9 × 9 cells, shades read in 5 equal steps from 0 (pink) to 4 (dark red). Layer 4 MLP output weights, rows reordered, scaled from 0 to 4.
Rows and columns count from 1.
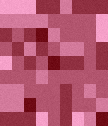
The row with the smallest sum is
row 2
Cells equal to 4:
4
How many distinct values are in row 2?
3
